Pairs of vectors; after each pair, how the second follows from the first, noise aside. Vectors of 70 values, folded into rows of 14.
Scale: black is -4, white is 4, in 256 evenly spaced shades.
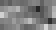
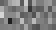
shuffled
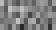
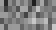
reversed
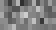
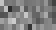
wrapped around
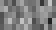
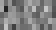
reversed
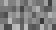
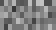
reversed
